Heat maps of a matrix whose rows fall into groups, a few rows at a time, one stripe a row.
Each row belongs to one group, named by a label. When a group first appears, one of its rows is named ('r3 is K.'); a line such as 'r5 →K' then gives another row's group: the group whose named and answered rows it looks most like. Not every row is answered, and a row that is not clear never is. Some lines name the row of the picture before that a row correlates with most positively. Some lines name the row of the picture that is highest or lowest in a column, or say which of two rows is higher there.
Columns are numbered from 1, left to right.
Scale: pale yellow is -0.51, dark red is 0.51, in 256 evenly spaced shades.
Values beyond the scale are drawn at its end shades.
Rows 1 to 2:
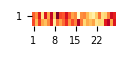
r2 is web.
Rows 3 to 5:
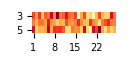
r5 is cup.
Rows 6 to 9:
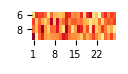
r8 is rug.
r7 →web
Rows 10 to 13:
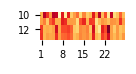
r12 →cup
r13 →cup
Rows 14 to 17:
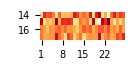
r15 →cup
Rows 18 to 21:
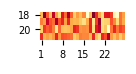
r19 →rug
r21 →cup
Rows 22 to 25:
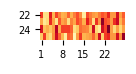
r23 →web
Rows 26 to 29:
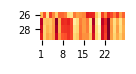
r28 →cup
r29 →cup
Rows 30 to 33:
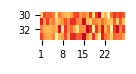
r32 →web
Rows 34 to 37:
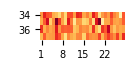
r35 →rug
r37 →rug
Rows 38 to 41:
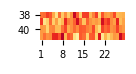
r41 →rug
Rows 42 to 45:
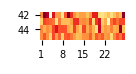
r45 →web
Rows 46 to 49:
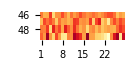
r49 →web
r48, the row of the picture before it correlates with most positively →42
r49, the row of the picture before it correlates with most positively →43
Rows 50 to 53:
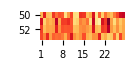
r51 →cup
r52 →cup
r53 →rug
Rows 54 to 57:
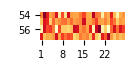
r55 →rug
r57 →cup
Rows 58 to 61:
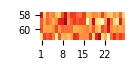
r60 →cup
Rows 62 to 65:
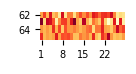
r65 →cup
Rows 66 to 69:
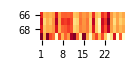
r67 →cup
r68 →cup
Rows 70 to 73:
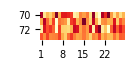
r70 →cup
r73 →rug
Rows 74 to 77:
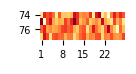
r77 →rug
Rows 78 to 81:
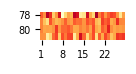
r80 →cup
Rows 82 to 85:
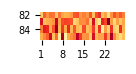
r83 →cup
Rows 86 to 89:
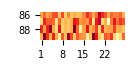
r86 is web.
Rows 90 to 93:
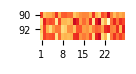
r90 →cup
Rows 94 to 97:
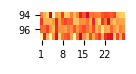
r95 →cup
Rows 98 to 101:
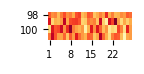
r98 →rug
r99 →cup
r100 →rug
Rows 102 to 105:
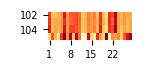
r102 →cup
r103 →cup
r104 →cup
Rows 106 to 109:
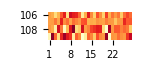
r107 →web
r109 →rug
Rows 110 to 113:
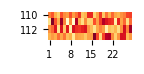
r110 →rug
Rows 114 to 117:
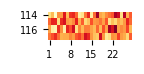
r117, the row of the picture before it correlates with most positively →112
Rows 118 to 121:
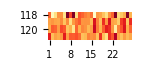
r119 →web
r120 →web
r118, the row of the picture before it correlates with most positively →116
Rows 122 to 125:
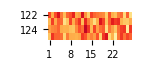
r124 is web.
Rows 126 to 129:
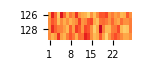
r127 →rug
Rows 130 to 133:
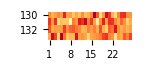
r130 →web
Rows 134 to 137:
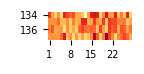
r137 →web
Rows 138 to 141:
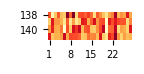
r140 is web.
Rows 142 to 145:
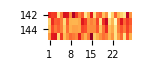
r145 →rug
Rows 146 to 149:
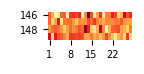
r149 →rug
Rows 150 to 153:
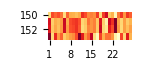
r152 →cup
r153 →rug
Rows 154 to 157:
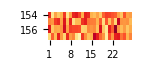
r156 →cup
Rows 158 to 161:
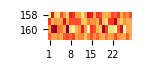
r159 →cup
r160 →rug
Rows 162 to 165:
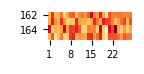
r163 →web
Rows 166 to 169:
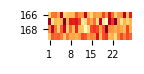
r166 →web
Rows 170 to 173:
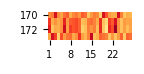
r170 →rug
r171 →cup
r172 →cup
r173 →rug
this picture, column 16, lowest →173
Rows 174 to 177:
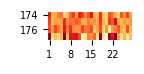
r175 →cup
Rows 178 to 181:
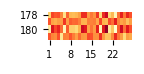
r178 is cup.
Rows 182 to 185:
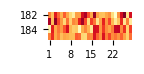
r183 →rug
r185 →web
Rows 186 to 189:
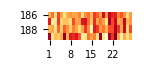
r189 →cup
